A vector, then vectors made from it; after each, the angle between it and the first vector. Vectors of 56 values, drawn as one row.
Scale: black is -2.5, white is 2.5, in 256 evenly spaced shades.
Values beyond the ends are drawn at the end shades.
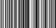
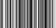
orthogonal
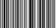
nearly opposite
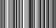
partly opposed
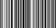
partly aligned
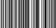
nearly parallel
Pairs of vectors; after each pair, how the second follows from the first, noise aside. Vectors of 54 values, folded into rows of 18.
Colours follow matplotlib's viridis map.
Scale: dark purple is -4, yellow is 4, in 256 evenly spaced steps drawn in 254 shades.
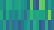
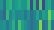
sign-scrambled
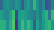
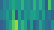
sign-scrambled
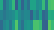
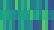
negated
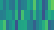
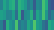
negated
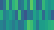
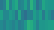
shrunk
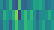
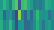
negated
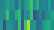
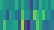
negated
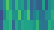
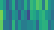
negated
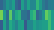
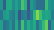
shuffled
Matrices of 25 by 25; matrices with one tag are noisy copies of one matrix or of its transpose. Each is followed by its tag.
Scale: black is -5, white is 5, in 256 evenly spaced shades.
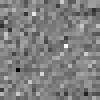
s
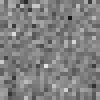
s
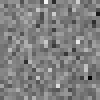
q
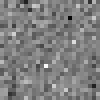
s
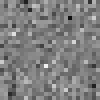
s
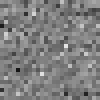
s
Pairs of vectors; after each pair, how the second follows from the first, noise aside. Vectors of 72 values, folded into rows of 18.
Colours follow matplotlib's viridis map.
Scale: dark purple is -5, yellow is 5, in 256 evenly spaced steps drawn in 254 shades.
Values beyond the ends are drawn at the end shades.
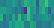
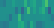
partly zeroed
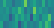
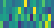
scaled up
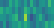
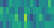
copied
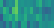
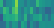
copied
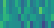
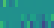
partly zeroed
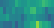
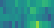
copied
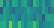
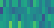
copied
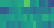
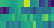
scaled up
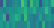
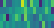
scaled up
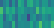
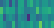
copied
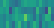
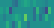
partly zeroed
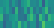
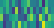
scaled up
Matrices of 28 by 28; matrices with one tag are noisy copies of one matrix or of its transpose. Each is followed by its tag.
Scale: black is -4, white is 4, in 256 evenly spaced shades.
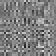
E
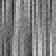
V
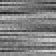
V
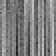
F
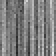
F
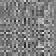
E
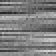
V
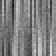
V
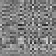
E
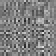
E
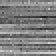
F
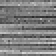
F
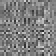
E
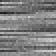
V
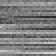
F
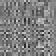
E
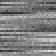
V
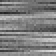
V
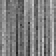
F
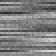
V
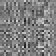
E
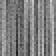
F
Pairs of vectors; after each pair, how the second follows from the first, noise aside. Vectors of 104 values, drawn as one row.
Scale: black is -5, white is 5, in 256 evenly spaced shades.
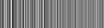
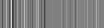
partly zeroed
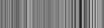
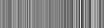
sign-scrambled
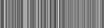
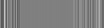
partly zeroed
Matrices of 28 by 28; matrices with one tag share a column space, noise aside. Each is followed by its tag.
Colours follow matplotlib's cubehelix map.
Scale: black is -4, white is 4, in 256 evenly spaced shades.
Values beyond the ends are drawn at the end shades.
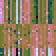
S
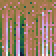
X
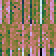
S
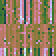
S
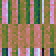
S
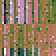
S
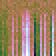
X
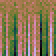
X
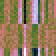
S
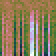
X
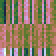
S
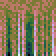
X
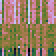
S
